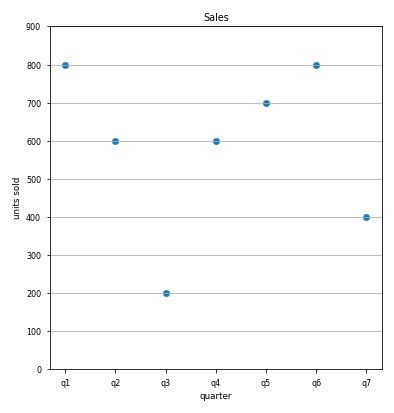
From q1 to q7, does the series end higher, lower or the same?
lower
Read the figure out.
Title: Sales
x-axis: quarter, ticks q1 q2 q3 q4 q5 q6 q7
y-axis: units sold, ticks 0 100 200 300 400 500 600 700 800 900
Values:
800 600 200 600 700 800 400
